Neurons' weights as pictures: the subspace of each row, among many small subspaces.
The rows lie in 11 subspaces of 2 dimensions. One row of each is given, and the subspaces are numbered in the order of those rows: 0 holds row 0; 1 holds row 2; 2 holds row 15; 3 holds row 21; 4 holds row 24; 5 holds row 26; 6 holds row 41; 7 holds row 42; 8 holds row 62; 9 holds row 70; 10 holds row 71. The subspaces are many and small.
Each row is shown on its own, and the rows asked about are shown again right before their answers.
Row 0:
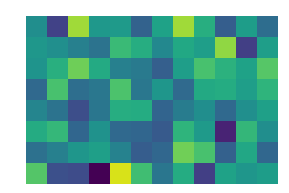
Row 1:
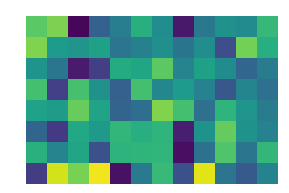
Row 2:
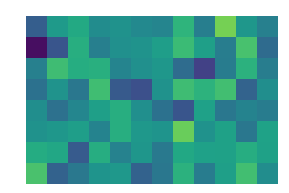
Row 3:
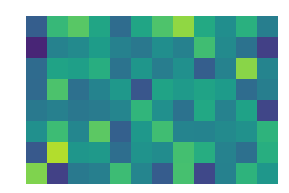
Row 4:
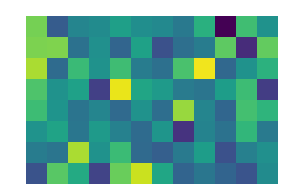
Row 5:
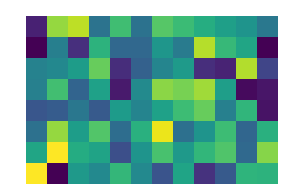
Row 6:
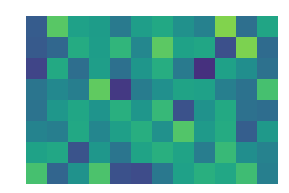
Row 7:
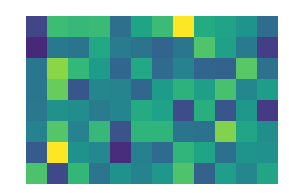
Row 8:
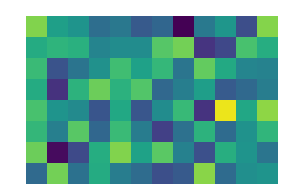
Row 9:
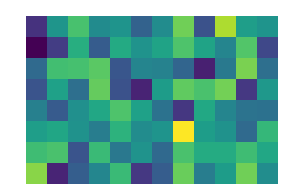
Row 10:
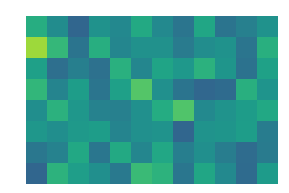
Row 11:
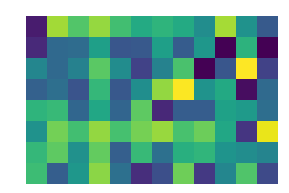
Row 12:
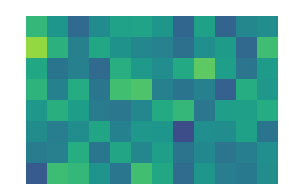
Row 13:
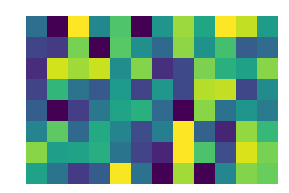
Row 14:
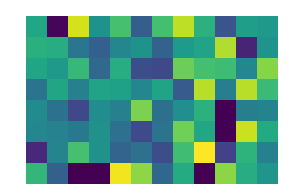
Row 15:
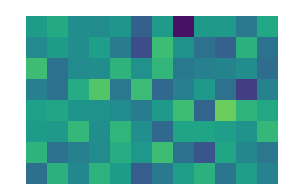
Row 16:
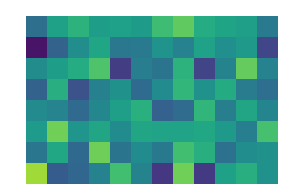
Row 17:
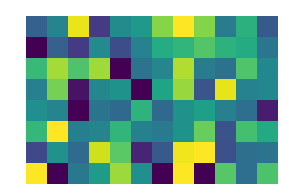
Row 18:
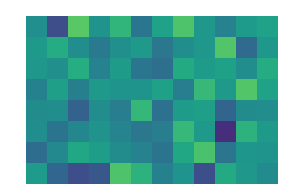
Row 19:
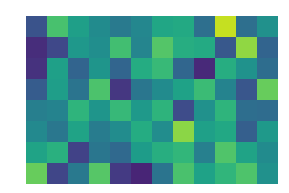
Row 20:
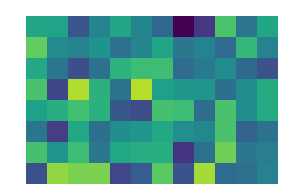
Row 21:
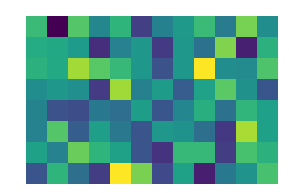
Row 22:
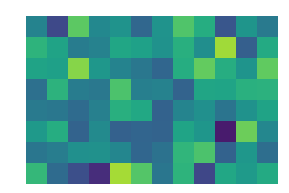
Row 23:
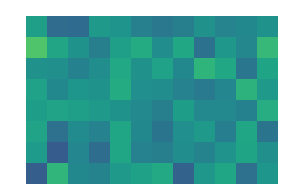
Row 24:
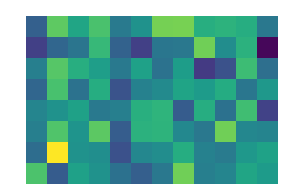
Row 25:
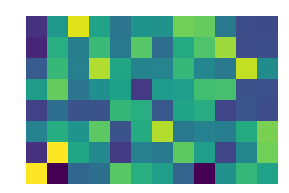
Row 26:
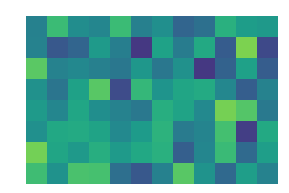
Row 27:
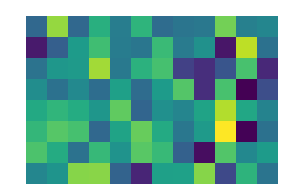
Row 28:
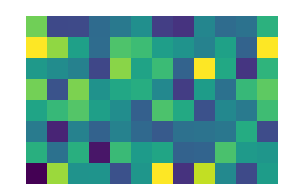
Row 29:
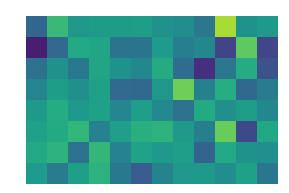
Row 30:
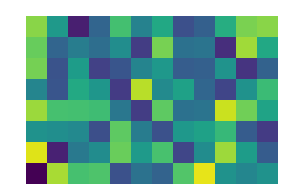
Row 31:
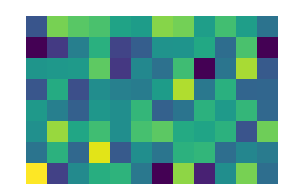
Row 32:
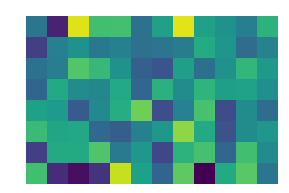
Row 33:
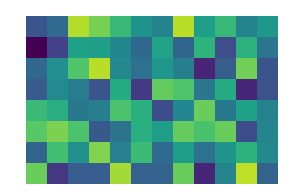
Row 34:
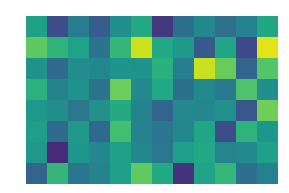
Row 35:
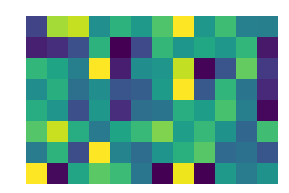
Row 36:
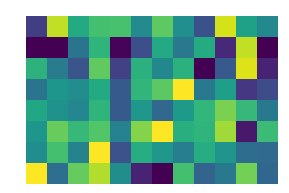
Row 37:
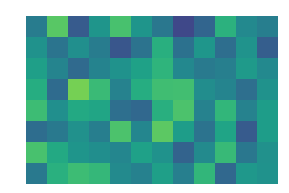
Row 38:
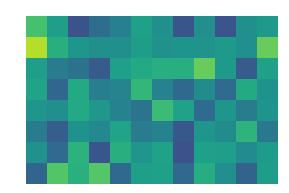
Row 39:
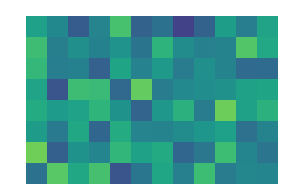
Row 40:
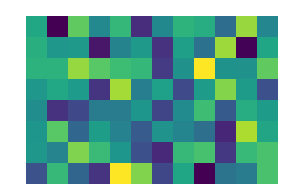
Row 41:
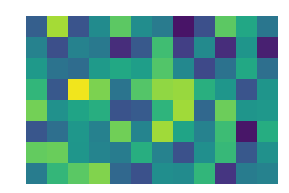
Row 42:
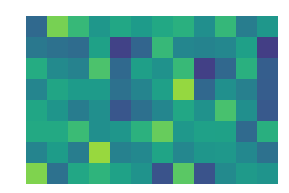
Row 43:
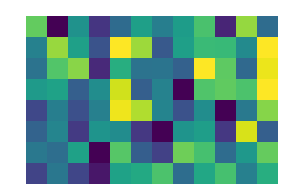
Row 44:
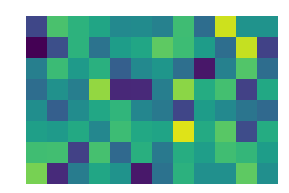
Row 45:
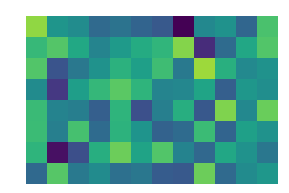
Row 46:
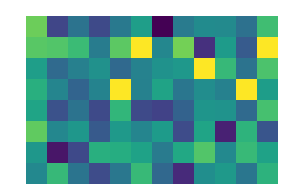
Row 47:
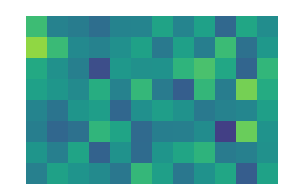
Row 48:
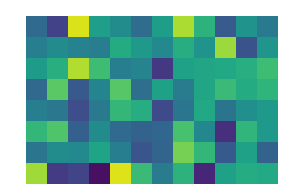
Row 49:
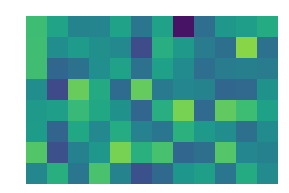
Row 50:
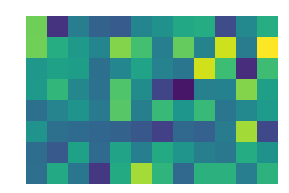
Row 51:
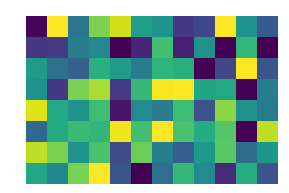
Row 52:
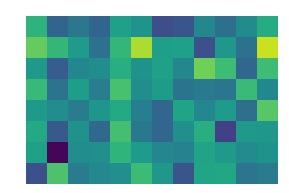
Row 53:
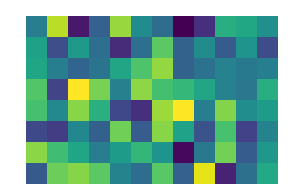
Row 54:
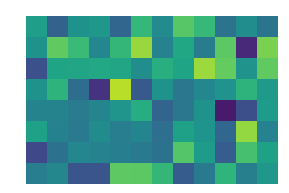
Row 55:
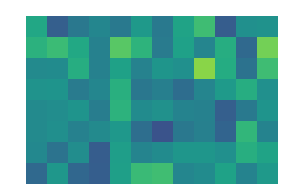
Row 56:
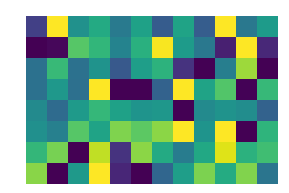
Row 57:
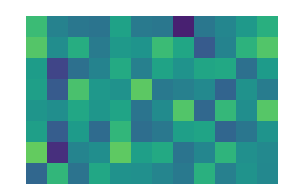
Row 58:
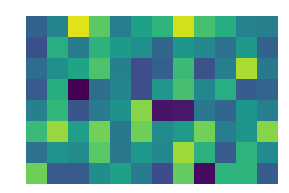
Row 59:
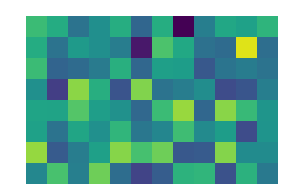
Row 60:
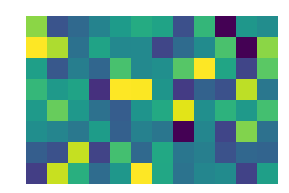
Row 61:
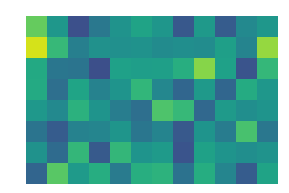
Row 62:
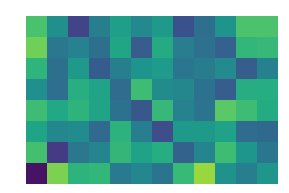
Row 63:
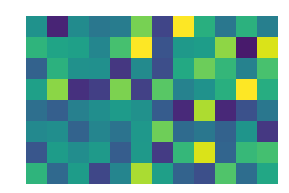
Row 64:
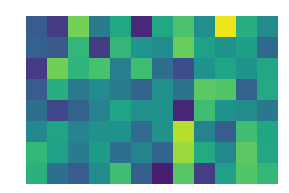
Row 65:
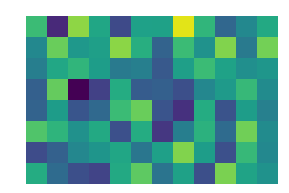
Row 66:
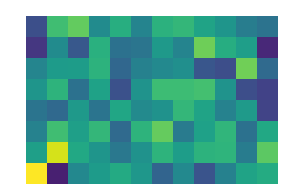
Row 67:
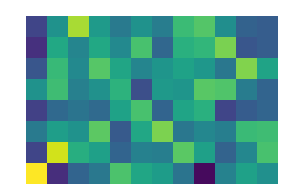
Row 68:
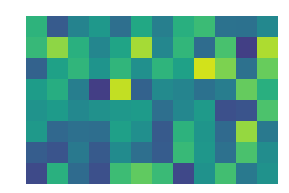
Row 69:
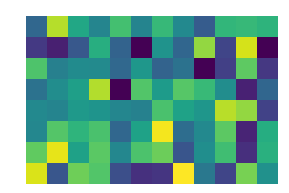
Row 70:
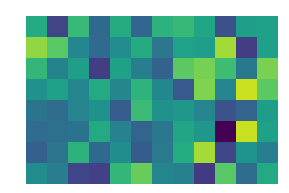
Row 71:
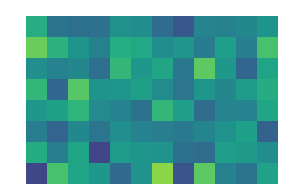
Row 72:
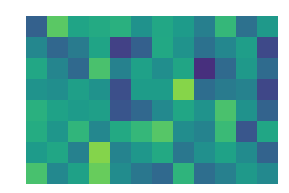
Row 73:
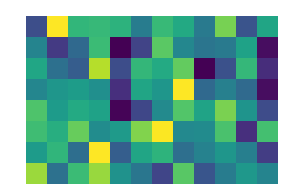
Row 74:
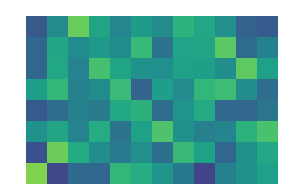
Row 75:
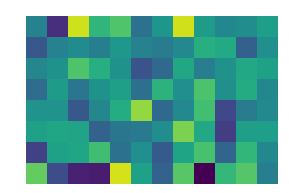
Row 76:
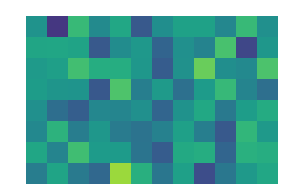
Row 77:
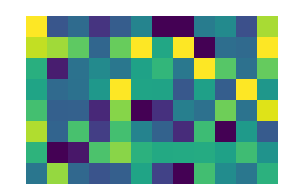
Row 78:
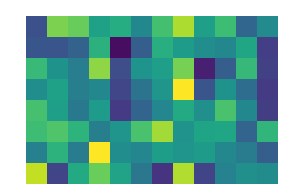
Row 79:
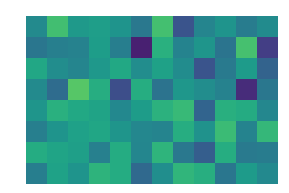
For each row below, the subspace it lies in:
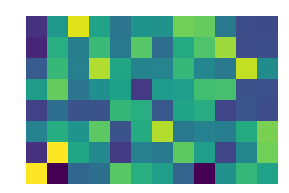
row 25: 8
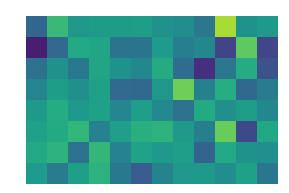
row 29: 0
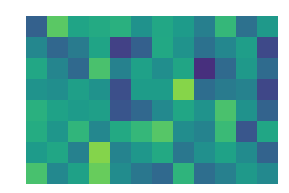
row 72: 7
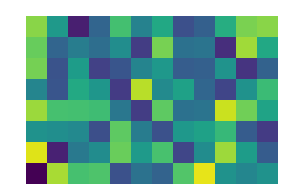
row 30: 8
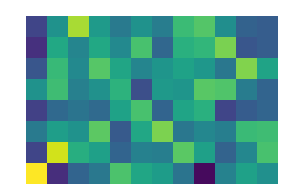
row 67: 8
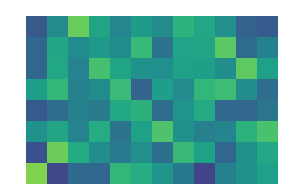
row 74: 8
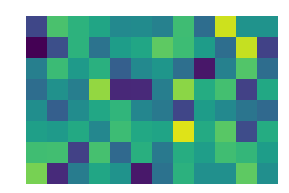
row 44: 1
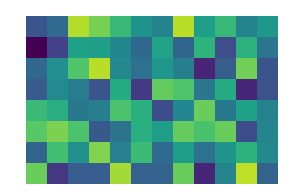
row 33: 9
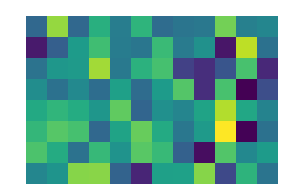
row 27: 9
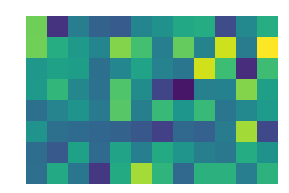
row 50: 6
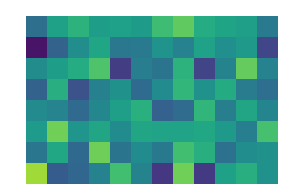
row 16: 10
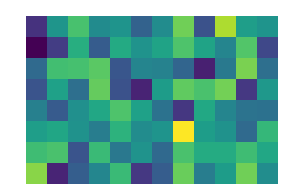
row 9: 1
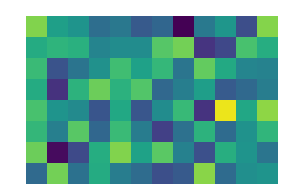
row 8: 2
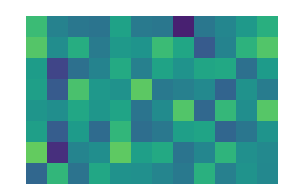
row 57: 4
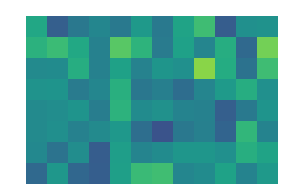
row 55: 10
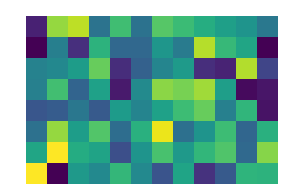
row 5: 8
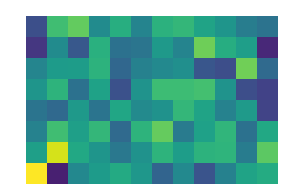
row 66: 8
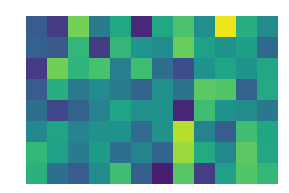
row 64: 3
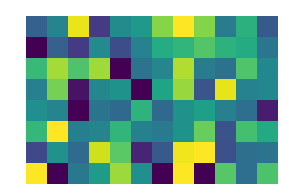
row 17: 7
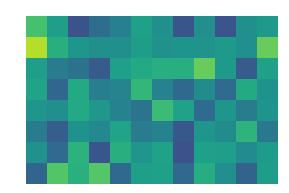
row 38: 0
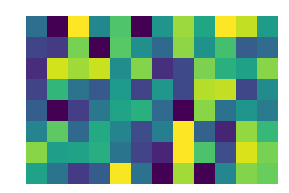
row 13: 3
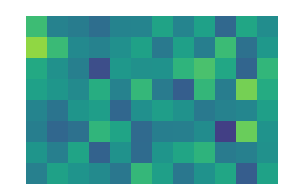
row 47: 9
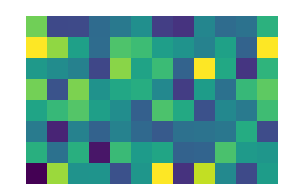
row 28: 10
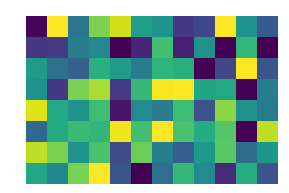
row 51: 6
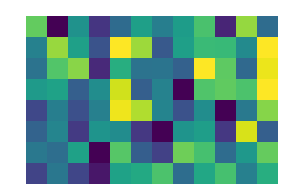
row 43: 7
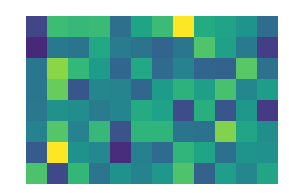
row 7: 4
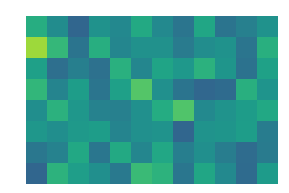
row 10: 1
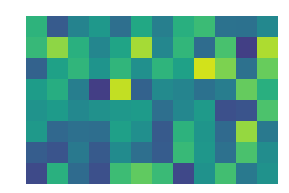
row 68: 5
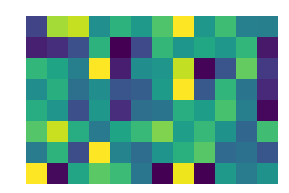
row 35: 7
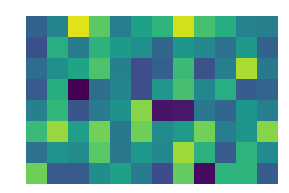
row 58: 6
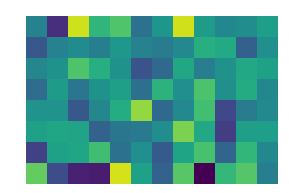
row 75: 9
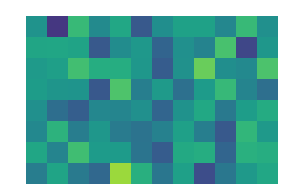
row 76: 3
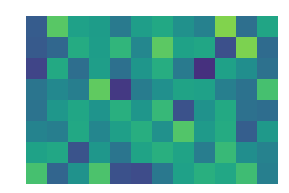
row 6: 3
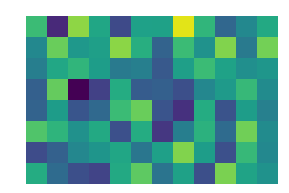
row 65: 6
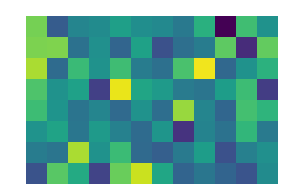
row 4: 3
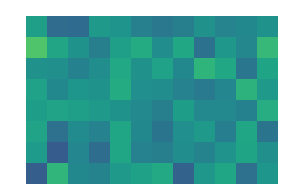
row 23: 5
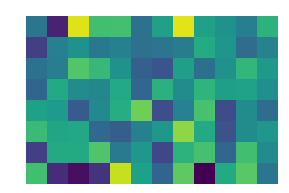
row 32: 9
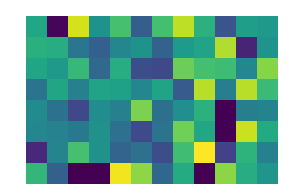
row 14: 9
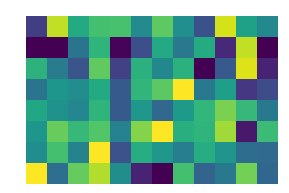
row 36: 10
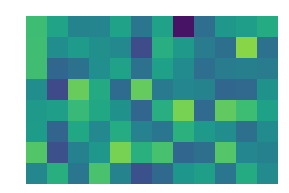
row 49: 4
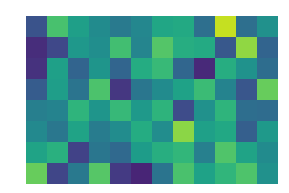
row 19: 3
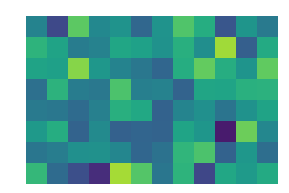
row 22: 0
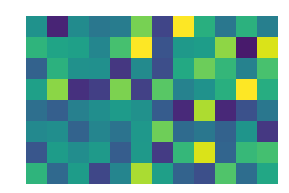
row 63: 2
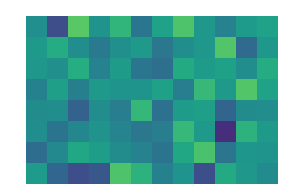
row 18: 9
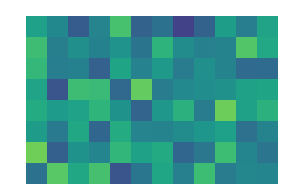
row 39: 5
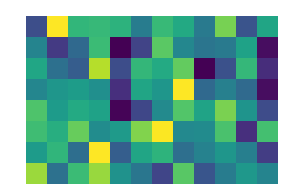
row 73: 7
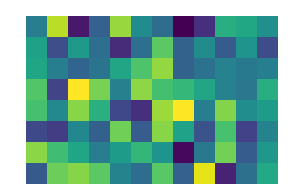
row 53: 6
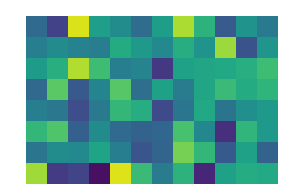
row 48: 0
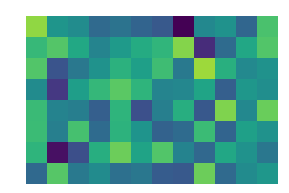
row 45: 2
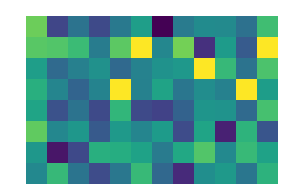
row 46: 2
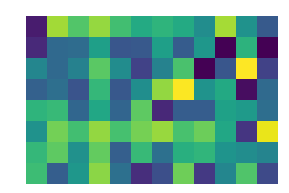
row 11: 6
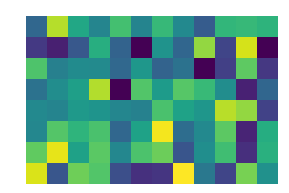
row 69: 5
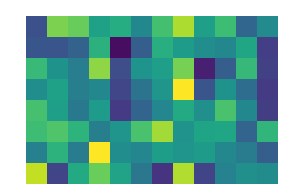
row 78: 7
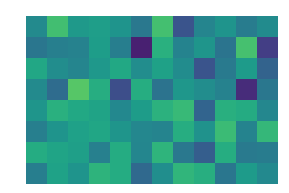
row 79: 2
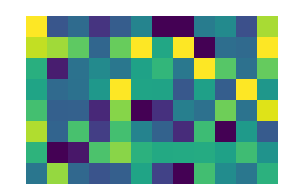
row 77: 2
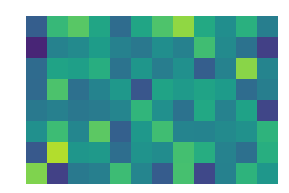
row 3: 5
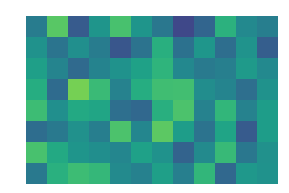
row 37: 6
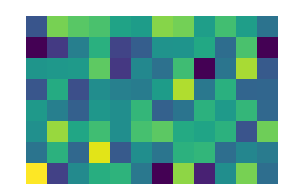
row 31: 10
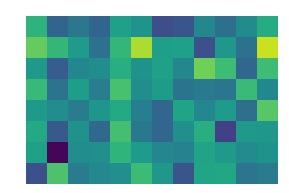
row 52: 4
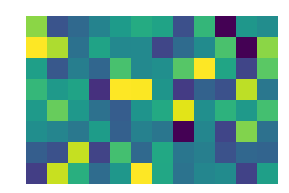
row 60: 1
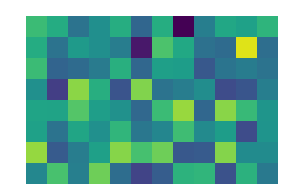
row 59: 4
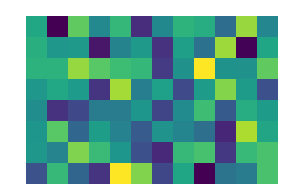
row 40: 3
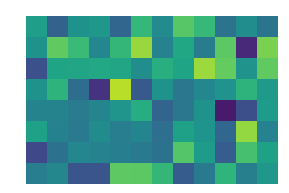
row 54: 5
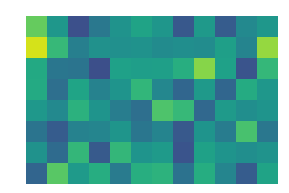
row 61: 0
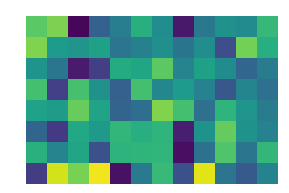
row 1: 0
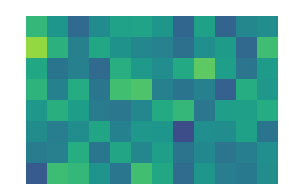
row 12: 1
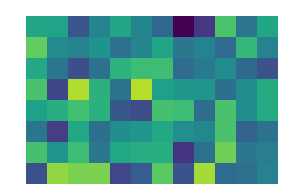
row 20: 10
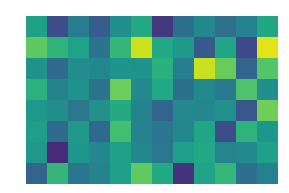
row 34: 4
